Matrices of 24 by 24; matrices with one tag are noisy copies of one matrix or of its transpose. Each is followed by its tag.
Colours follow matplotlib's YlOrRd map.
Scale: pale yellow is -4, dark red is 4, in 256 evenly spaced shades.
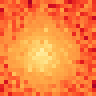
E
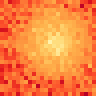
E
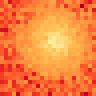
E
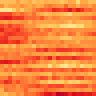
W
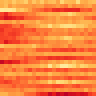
W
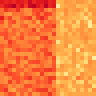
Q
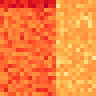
Q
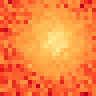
E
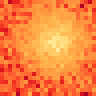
E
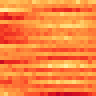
W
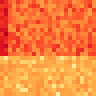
Q
